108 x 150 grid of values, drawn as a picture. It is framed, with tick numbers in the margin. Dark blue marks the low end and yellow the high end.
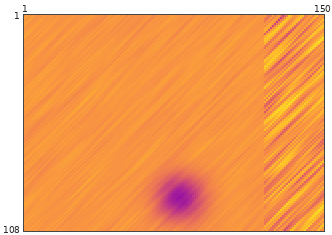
One dip sinks in the bottom middle. The values are skewed, with a long tail toward low values. A vertical seam about 80% of the way across splits the table, and the left part is calmer. The ninth with the lowest average is the bottom middle.
